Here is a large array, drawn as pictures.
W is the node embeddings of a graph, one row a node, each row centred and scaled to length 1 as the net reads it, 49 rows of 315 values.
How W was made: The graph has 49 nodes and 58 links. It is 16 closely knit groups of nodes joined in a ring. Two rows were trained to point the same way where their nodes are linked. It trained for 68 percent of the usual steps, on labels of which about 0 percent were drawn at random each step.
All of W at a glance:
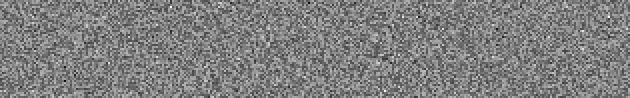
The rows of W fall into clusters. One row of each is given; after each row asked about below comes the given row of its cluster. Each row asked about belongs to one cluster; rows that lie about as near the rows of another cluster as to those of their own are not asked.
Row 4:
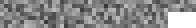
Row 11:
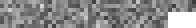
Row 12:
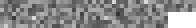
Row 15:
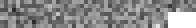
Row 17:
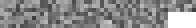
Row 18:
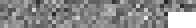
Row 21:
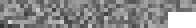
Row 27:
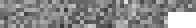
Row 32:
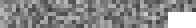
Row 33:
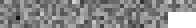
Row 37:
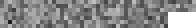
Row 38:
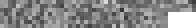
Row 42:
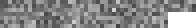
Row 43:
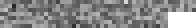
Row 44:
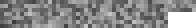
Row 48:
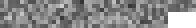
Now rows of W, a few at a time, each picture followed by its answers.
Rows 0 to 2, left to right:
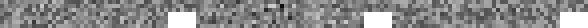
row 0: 18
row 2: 17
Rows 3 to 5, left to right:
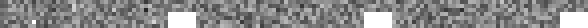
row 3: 42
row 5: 32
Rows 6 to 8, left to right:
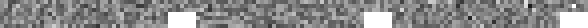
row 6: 38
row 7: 43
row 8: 18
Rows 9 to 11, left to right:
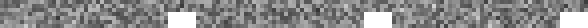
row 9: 12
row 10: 17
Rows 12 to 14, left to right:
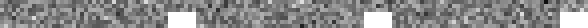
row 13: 38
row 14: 4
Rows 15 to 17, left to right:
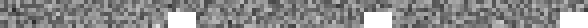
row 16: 48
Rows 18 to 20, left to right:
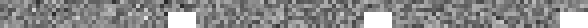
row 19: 33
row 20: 43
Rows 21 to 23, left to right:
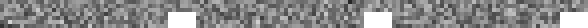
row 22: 4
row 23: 21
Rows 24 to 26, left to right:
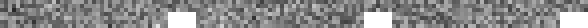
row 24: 15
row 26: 15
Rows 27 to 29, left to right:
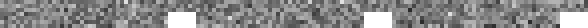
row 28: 12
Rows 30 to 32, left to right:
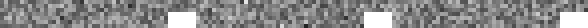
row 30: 48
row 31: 37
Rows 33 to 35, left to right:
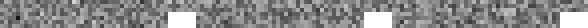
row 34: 17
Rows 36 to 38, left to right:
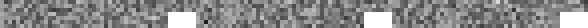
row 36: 32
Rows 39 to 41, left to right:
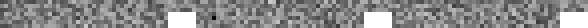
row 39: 44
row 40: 33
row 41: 44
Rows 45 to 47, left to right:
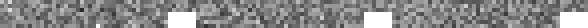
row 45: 11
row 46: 21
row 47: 27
